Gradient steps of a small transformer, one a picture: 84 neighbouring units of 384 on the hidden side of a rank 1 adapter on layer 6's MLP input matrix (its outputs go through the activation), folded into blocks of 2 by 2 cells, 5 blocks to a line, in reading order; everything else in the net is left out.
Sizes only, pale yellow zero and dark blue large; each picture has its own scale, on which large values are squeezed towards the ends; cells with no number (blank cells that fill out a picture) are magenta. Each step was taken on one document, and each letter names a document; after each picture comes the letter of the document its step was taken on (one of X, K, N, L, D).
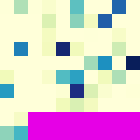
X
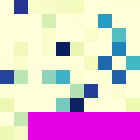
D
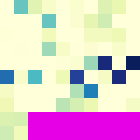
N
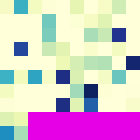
N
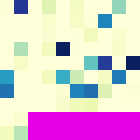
X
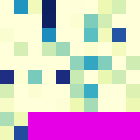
N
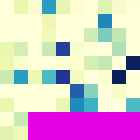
D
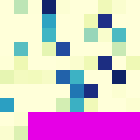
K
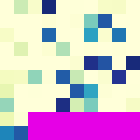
N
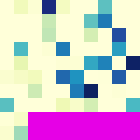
K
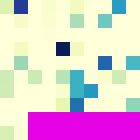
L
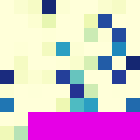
K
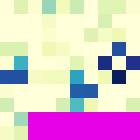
D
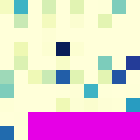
L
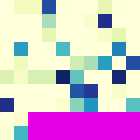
K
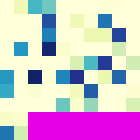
N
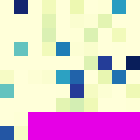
X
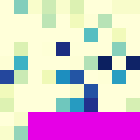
D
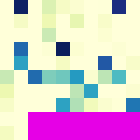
L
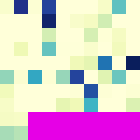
N
